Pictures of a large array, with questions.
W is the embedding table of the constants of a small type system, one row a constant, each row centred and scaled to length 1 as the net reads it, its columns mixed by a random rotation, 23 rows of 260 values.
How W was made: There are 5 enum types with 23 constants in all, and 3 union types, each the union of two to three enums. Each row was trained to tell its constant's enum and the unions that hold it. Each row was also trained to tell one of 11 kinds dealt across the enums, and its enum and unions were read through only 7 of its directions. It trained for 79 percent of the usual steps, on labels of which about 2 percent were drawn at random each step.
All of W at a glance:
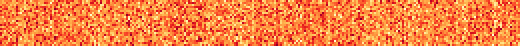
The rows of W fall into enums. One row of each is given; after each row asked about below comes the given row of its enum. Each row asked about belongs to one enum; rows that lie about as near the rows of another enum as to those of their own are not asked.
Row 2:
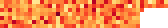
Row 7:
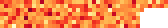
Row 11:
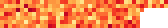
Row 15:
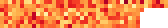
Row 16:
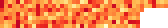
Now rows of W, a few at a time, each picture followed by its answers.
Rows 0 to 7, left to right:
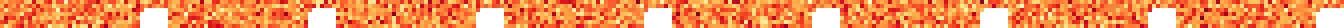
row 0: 15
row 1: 15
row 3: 7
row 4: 11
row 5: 16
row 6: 11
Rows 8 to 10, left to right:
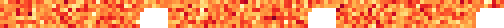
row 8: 2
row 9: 2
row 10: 15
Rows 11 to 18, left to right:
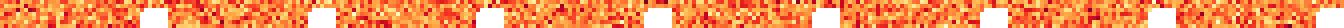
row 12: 7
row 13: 15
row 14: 2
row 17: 16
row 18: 11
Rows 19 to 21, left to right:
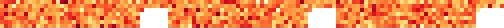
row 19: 11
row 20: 7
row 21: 16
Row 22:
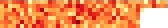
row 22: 16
